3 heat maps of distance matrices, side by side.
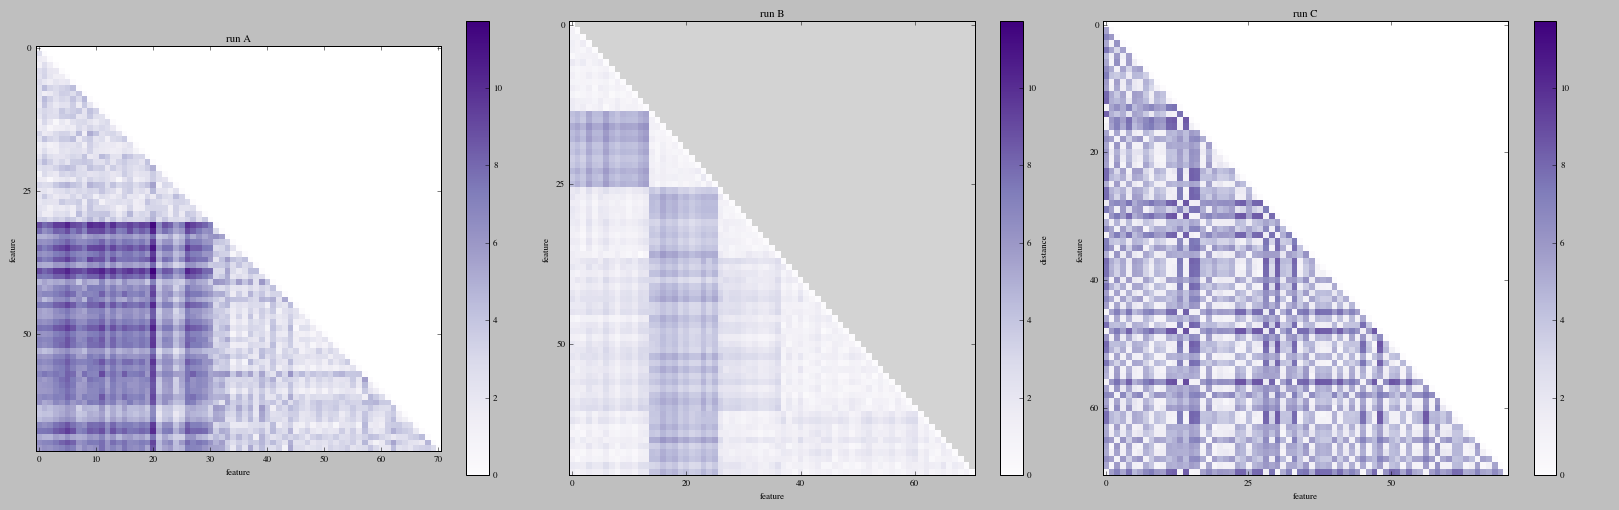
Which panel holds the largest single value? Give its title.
run A
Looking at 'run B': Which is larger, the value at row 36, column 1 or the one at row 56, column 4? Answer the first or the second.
the second
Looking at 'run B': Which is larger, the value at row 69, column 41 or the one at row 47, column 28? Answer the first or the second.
the second
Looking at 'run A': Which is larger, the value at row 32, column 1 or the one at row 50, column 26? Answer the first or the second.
the second
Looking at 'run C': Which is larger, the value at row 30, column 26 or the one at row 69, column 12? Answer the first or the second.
the first
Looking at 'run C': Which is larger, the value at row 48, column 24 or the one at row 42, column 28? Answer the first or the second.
the first
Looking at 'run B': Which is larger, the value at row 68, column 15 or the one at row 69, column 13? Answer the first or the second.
the first
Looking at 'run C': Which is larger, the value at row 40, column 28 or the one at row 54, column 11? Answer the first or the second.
the first
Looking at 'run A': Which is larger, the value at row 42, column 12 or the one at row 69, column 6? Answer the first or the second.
the second
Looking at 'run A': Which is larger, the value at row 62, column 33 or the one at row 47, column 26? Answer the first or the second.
the second
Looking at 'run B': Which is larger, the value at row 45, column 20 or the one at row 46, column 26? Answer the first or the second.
the first
